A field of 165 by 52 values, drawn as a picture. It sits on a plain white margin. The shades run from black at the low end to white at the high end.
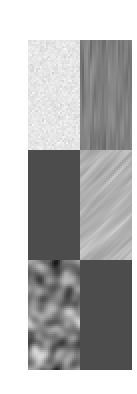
The table splits into 3 rows of 2 panels. Panel 1,1: very high, fine-grained, faint in contrast. Panel 1,2: middling, streaked downward, faint in contrast. Panel 2,1: low, flat. Panel 2,2: high, slanting up to the right, faint in contrast. Panel 3,1: middling, blotchy, strong in contrast. Panel 3,2: low, flat.
